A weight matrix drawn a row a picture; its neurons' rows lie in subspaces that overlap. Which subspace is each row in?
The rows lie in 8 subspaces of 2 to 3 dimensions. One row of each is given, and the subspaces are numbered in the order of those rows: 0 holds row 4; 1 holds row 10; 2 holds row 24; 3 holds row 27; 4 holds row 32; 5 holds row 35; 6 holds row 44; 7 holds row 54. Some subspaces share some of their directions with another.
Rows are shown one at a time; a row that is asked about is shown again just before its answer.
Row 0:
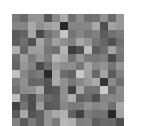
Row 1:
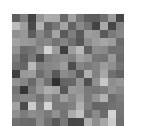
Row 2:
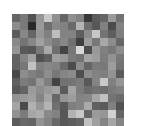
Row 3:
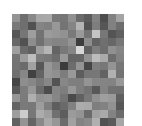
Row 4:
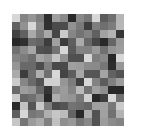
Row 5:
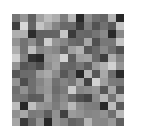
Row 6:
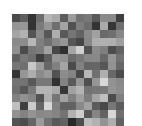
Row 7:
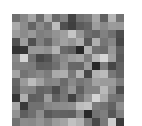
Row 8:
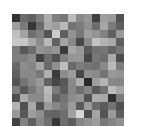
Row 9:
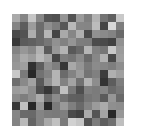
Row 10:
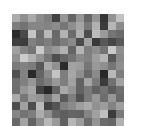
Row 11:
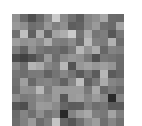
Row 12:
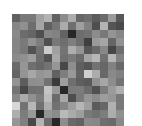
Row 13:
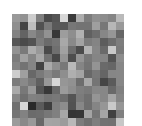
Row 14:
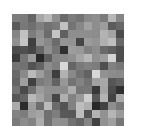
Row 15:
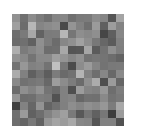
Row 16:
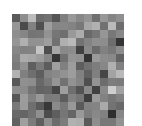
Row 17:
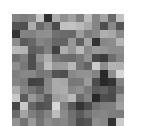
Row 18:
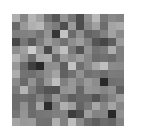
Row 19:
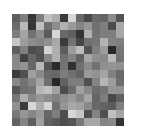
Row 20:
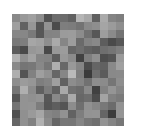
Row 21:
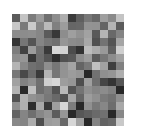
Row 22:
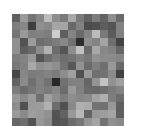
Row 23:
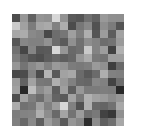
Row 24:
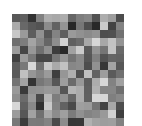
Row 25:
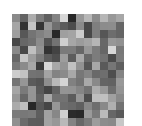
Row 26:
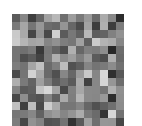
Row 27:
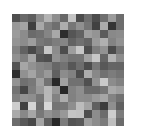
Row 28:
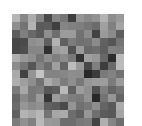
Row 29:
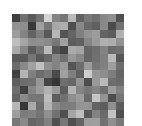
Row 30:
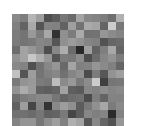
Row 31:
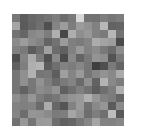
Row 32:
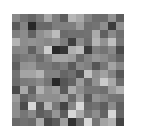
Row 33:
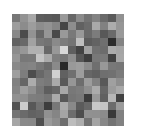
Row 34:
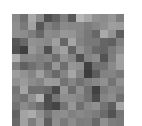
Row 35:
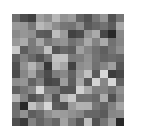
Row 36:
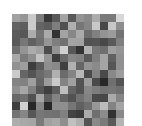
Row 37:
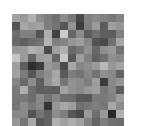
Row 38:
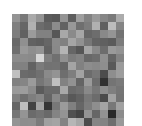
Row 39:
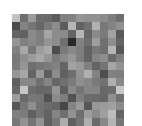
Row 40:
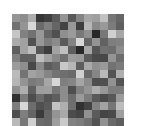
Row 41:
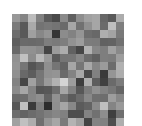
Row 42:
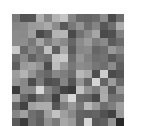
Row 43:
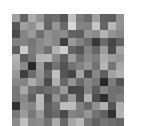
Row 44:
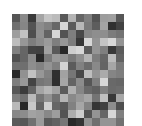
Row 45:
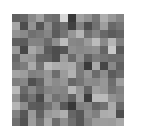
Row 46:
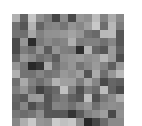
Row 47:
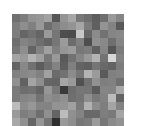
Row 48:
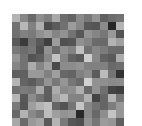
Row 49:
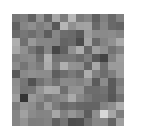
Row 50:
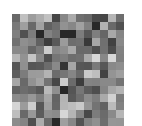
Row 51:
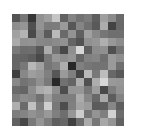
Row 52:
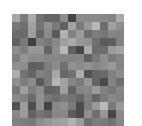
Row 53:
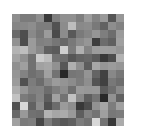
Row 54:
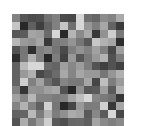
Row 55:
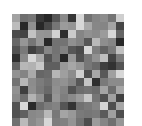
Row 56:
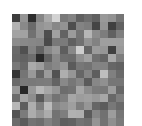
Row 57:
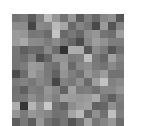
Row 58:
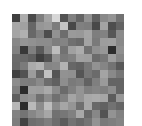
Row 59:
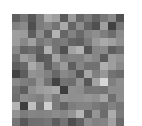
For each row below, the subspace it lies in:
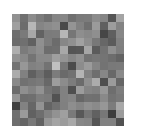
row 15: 5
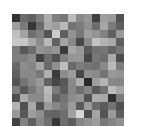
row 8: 0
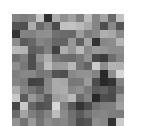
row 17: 6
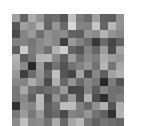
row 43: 2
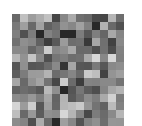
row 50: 3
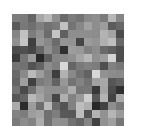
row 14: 6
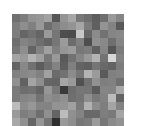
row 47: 3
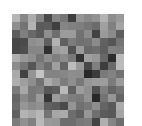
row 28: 0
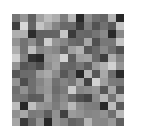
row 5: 7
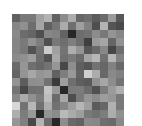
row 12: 3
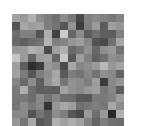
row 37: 7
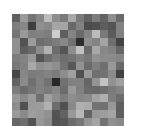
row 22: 1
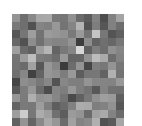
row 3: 1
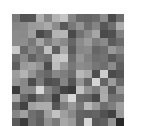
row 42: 5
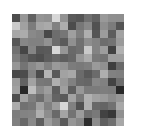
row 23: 4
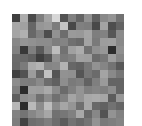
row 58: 4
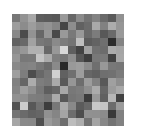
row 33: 6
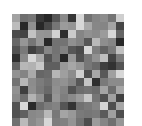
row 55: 7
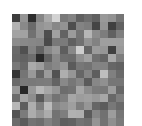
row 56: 4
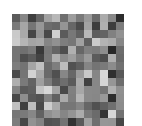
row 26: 1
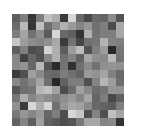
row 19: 2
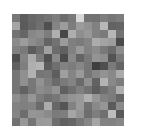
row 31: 7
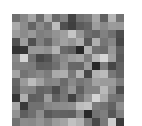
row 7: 6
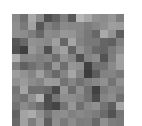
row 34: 0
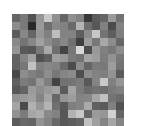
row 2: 1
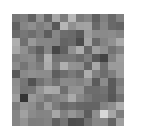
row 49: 6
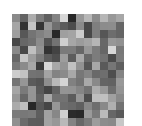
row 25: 2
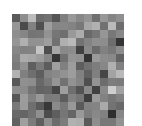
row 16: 0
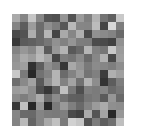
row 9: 1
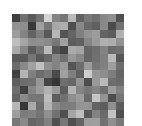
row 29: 0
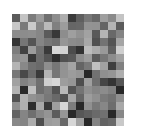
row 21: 4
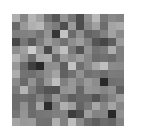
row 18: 7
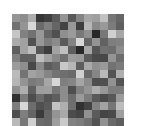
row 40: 1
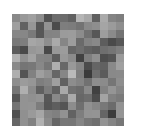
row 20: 0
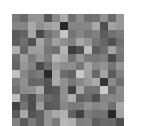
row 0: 5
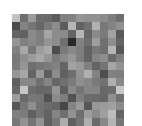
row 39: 4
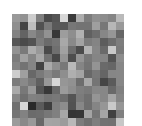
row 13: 2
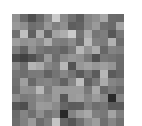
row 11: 3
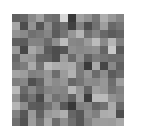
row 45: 2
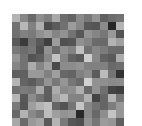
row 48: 0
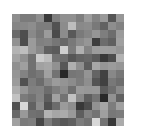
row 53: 6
